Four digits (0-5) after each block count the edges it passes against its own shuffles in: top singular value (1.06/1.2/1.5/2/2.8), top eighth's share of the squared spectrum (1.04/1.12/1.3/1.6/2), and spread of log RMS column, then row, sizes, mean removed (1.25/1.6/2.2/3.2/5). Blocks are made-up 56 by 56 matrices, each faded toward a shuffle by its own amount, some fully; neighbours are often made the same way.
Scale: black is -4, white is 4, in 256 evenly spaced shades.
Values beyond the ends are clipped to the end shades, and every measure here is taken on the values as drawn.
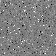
0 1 0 0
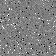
0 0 0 0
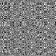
4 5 3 3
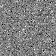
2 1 0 0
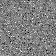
0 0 0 0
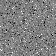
0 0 0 0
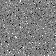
0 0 0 0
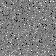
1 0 0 0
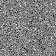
0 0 0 0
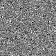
0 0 0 0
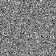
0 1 0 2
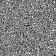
0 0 0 0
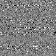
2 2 0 3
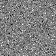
0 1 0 0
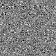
1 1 0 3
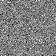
0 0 0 1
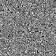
0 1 0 2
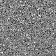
0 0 0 1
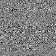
1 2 0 3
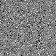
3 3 1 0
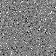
1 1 0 0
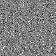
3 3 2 0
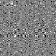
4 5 2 2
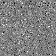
2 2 1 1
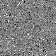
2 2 0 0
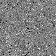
1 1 0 1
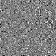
3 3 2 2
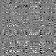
4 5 2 3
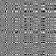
5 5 3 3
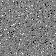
1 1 0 0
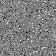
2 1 0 0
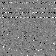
3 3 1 2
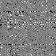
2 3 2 2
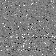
1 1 0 1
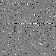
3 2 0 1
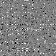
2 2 1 2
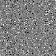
3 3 1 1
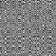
5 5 3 3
